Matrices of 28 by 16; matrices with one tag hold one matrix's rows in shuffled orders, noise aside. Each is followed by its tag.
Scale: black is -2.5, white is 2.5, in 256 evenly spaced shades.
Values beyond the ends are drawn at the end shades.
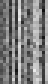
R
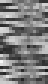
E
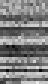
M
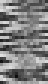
E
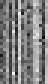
R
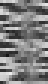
E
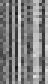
R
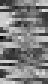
E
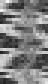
E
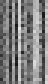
R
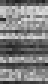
M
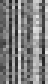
R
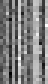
R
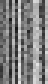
R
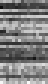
M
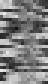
E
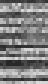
M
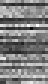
M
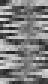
E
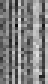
R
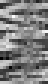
E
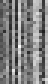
R
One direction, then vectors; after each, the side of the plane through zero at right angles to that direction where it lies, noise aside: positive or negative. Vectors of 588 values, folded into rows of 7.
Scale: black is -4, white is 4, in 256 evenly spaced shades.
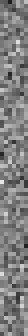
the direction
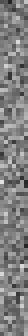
positive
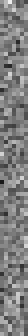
negative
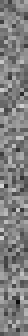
positive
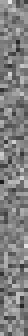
negative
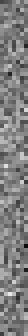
positive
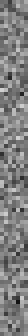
positive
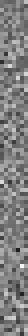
positive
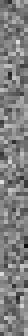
positive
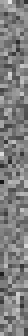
negative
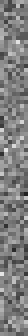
positive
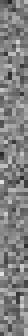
positive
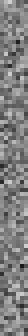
negative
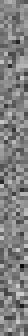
negative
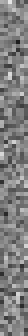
negative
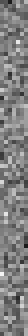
positive
